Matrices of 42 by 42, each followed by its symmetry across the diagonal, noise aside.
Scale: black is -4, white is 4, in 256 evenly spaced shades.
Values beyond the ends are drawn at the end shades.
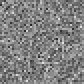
symmetric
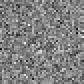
neither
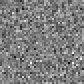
neither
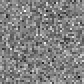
neither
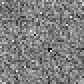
symmetric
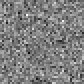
neither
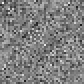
symmetric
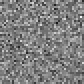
neither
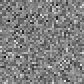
symmetric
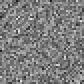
symmetric
